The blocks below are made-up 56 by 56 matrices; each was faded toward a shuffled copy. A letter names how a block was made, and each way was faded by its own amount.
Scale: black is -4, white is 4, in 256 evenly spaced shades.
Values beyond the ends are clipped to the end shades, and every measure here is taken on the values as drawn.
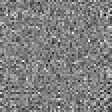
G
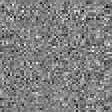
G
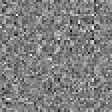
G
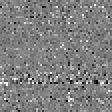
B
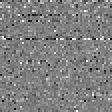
B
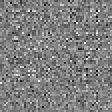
G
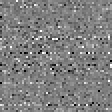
B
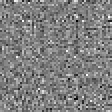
G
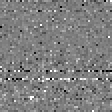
B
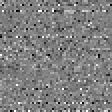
B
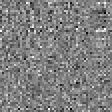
G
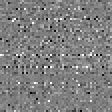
B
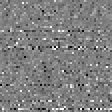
B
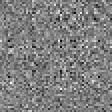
G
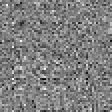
G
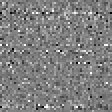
B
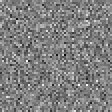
G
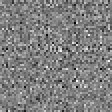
G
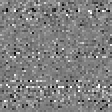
B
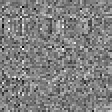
G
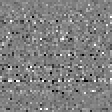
B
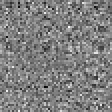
G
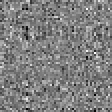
G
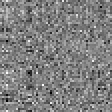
G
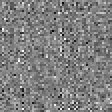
G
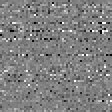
B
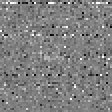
B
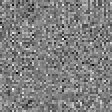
G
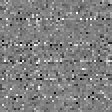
B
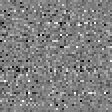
B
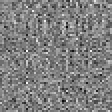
G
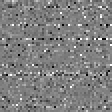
B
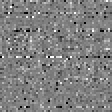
B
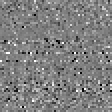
B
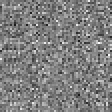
G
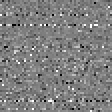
B
